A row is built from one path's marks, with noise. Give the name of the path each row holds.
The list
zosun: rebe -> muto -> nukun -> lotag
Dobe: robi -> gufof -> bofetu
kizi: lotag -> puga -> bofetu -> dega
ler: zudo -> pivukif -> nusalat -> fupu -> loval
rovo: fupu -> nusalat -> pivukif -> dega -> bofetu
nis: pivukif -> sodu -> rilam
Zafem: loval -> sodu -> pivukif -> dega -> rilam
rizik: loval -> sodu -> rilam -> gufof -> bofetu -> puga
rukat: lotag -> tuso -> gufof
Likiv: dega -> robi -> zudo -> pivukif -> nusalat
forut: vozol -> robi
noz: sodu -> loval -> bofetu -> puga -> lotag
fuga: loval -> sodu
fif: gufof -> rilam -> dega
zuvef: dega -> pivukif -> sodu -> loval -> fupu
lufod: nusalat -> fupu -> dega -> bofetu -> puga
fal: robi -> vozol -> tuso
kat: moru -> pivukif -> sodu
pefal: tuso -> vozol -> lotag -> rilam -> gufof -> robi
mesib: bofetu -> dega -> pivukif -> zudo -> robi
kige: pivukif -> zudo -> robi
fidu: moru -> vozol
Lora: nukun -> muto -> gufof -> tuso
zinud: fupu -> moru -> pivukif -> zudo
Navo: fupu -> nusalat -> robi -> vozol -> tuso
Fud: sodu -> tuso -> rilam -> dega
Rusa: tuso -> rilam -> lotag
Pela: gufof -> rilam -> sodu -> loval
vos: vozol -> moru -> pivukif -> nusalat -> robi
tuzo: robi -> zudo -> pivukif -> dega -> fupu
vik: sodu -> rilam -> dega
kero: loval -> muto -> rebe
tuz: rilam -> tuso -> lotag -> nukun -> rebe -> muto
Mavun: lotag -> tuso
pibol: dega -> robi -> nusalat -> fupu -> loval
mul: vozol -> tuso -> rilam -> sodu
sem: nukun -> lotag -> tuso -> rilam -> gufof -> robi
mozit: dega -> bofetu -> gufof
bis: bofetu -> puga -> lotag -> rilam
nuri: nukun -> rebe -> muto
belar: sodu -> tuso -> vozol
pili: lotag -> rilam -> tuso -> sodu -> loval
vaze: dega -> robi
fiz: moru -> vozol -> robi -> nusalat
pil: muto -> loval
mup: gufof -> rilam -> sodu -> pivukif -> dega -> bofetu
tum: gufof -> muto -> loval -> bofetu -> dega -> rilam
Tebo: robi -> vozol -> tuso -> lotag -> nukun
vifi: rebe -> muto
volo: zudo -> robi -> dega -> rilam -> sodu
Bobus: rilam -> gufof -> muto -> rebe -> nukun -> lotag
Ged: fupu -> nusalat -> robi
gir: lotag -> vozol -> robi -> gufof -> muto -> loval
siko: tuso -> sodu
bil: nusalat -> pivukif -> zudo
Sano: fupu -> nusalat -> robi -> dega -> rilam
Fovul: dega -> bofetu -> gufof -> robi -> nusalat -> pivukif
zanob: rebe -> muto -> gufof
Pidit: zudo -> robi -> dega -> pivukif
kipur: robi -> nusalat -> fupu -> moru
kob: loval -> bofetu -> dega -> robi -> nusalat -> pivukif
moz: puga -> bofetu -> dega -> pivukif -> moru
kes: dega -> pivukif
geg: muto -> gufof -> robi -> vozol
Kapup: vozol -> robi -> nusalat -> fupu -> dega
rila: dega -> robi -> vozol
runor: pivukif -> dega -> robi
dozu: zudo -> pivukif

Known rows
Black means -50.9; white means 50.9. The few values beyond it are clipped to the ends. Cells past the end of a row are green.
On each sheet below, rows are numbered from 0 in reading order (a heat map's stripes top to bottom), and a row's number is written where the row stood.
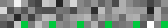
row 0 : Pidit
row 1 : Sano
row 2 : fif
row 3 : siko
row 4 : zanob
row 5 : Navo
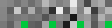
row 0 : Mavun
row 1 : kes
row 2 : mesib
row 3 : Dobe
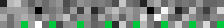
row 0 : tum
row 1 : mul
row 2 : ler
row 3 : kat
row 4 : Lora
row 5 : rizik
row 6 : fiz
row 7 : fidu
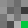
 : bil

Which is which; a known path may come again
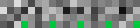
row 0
Likiv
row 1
Dobe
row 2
Zafem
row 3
kat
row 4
fiz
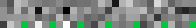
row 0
pibol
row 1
fal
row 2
belar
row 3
kes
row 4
tum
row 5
tuzo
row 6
nis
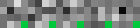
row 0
rila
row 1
Sano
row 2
Fud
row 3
rukat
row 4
pili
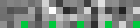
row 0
Rusa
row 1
moz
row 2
Pela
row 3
Fovul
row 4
fidu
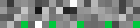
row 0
kipur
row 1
Navo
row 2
volo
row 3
zanob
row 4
ler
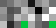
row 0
bis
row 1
rizik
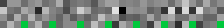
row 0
geg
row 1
siko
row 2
zinud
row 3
Ged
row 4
Tebo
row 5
bil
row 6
kob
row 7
tuz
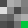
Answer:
Bobus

